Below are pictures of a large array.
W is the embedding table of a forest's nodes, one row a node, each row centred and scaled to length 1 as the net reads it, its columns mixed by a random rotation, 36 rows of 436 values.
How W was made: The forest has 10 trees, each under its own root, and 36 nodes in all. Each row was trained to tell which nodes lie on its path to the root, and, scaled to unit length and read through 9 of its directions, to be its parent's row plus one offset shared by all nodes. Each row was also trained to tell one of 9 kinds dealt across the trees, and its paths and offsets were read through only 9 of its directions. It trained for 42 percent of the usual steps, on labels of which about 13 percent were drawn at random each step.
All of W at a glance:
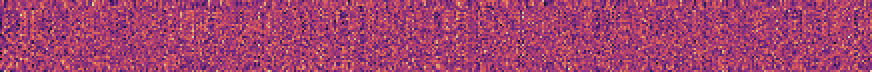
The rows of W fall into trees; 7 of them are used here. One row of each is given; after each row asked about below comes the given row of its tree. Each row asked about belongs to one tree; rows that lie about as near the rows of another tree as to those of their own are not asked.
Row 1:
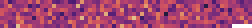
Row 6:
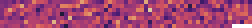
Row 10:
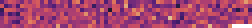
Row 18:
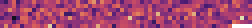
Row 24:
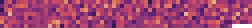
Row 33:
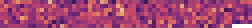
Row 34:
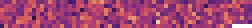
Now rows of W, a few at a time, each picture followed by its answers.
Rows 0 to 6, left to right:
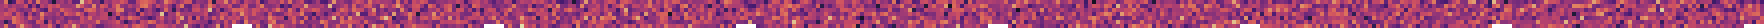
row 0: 1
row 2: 1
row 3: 34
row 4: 33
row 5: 24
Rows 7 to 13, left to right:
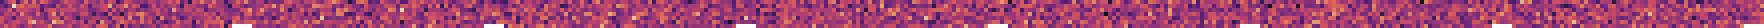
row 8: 6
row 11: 6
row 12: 18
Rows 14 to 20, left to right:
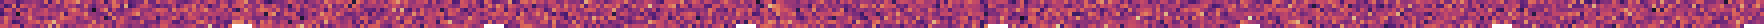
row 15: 6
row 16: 1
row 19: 10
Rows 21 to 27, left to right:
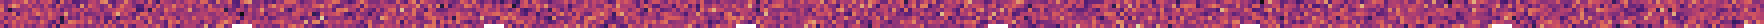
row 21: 33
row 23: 34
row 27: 6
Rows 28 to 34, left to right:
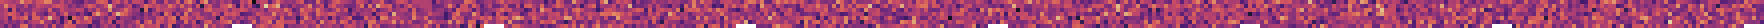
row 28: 33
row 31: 1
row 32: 33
